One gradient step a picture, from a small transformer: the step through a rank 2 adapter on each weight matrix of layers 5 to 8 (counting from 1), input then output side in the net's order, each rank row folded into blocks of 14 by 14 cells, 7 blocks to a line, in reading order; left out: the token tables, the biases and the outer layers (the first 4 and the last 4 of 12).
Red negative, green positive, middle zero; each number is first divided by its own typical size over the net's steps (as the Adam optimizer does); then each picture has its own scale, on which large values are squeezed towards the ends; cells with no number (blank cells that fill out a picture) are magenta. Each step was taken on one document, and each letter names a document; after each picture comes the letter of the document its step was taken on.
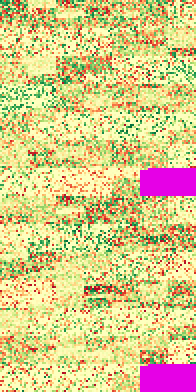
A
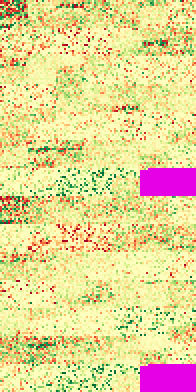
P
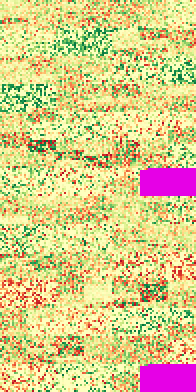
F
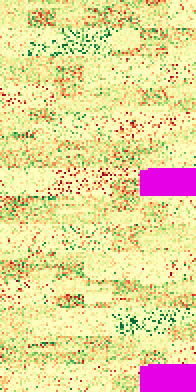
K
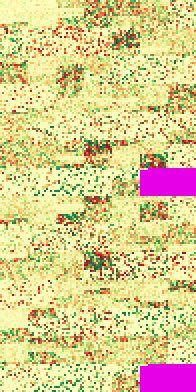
A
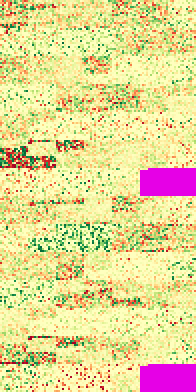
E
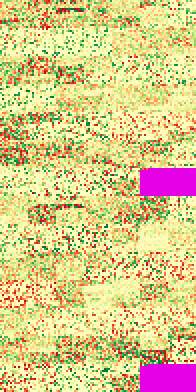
F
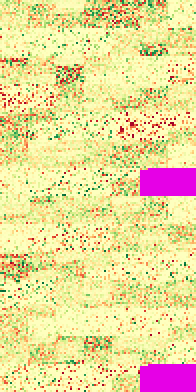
K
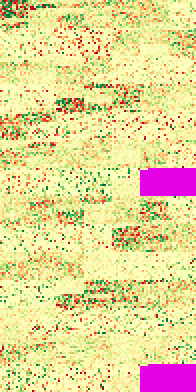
E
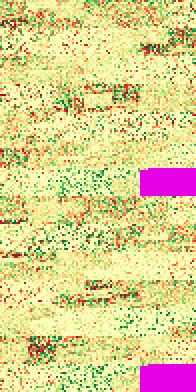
P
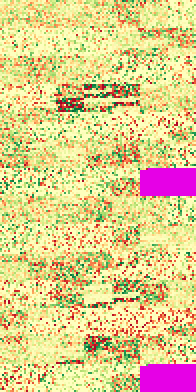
F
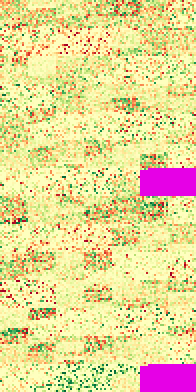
P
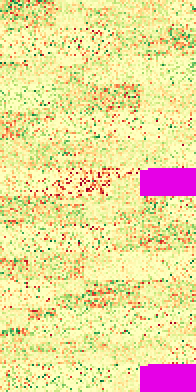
E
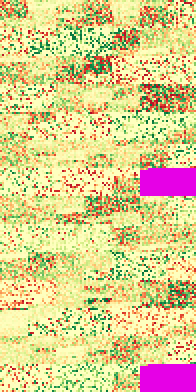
A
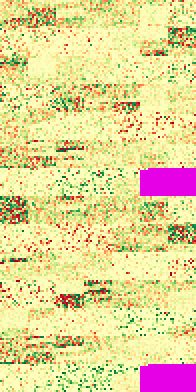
P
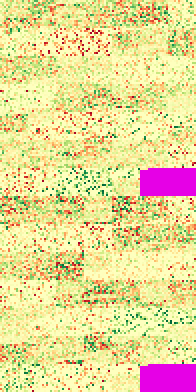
E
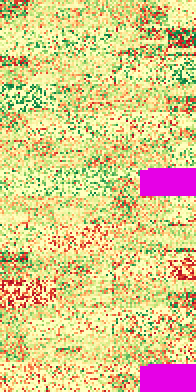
F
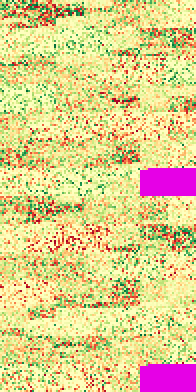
F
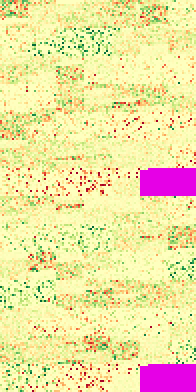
E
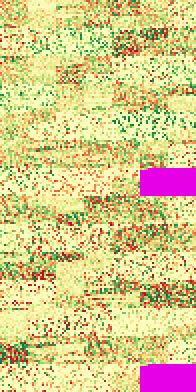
A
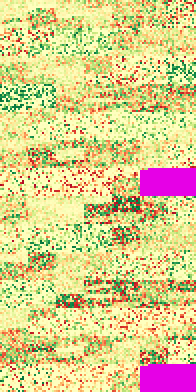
A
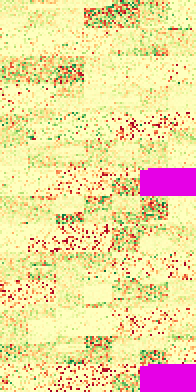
K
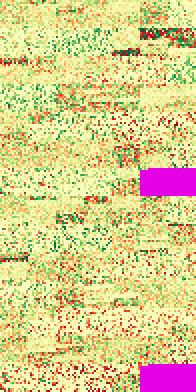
F
